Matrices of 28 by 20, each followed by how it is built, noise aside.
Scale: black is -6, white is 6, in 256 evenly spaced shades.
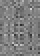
low rank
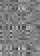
low rank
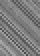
Toeplitz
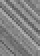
Toeplitz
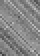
Toeplitz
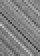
Toeplitz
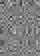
low rank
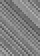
Toeplitz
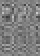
low rank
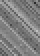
Toeplitz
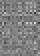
low rank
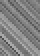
Toeplitz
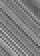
Toeplitz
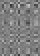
low rank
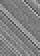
Toeplitz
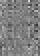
low rank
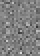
low rank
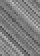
Toeplitz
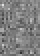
low rank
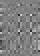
low rank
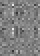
low rank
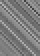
Toeplitz
